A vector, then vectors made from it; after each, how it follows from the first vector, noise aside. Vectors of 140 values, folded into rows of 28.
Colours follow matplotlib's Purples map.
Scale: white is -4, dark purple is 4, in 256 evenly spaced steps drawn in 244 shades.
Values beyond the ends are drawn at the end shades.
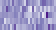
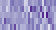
sign-scrambled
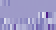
partly zeroed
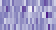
copied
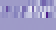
partly zeroed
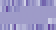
partly zeroed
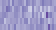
shrunk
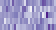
copied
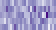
sign-scrambled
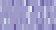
partly zeroed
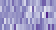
copied
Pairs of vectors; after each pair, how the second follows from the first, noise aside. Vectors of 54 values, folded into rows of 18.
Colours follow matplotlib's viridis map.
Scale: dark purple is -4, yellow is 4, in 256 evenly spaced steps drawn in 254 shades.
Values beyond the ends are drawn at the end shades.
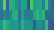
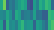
sign-scrambled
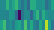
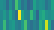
sign-scrambled
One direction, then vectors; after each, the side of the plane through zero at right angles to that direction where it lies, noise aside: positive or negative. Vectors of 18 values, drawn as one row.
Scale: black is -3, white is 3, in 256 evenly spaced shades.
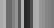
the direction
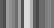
negative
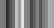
positive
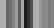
positive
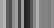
positive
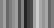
positive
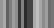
positive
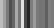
positive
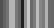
negative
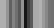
positive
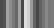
negative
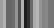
positive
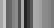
positive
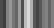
negative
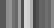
negative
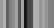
positive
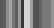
negative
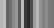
positive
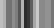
positive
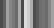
negative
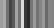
positive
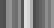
negative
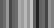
negative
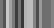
negative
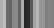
positive
